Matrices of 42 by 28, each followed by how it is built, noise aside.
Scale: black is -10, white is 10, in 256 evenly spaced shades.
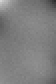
smooth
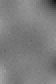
smooth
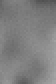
smooth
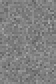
noise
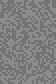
noise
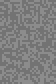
noise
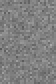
noise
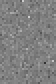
noise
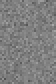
noise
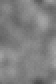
smooth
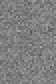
noise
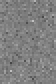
noise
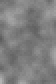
smooth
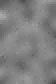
smooth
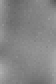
smooth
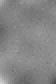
smooth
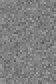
noise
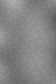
smooth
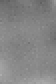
smooth
